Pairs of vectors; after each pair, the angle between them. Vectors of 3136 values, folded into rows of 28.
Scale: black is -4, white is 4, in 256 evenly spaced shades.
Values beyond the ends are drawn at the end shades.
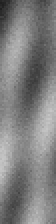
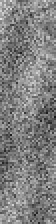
partly opposed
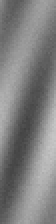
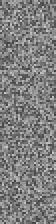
orthogonal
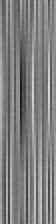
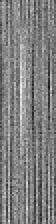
nearly opposite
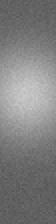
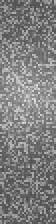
partly aligned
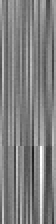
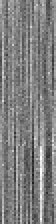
nearly parallel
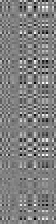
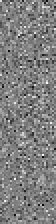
partly aligned
